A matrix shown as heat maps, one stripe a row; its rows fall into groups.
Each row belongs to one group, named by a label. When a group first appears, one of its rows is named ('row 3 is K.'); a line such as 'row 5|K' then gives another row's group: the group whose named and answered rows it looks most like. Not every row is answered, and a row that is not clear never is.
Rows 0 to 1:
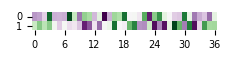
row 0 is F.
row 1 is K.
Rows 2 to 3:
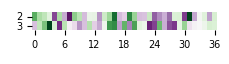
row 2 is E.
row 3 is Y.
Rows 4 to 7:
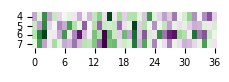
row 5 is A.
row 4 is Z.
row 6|Y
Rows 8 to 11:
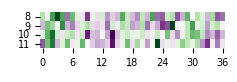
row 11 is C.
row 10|C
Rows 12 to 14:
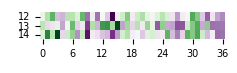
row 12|C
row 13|Z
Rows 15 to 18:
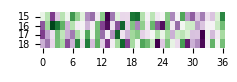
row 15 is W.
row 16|Y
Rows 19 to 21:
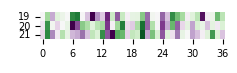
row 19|K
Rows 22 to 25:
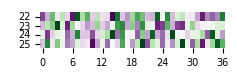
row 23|Y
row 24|A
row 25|K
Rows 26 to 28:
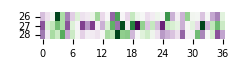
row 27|Y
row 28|Z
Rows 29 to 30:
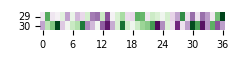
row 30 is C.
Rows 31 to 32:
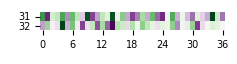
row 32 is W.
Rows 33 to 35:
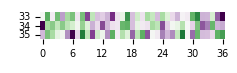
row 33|C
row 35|K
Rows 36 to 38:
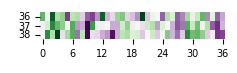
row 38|C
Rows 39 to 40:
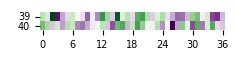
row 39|Z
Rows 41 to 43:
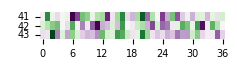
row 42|K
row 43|Z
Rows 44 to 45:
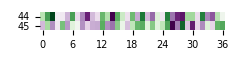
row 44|Y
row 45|W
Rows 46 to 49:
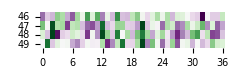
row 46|F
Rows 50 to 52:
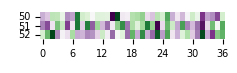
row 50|F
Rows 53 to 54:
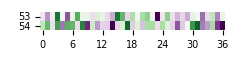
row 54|C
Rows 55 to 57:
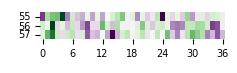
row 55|Y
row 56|Z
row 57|C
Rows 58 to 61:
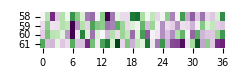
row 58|W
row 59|E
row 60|K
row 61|Z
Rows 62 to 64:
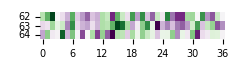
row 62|Y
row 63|Z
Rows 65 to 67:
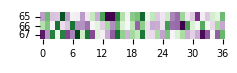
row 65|W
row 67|F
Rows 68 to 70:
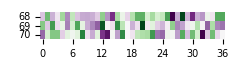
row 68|W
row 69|A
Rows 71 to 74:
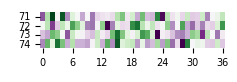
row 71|Y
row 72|W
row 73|Z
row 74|Y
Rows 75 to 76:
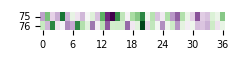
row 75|W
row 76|A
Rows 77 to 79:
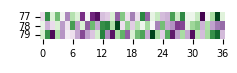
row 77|K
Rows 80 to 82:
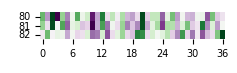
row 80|A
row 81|A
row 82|W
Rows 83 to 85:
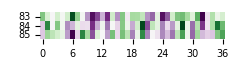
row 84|K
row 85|K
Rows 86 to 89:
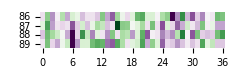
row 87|E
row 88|K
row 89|E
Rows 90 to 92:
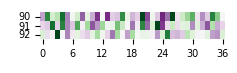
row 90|K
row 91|A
